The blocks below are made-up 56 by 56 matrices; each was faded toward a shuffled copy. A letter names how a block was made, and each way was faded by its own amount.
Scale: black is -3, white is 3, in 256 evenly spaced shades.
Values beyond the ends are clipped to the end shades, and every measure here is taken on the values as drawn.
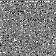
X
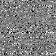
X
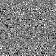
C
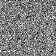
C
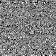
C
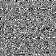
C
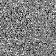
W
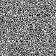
C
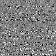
X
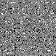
X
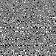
X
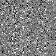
W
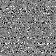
X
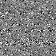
X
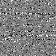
X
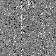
W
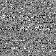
C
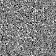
W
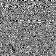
C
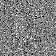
W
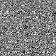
C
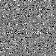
X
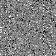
W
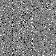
W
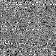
C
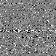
X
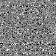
X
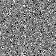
W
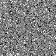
W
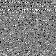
X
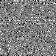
X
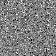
W
